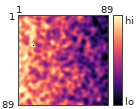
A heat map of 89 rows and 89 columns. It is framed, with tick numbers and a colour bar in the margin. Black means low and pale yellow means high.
There are no regular stripes. A single lone cell is far lower than the cells round it. The texture is blotchy. Values rise toward the left.
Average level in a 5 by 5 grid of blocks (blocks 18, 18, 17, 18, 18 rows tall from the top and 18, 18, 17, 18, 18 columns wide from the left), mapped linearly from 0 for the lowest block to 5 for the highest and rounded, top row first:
5 3 3 2 0
5 3 3 2 1
5 4 2 1 1
4 4 3 2 1
5 4 3 2 1
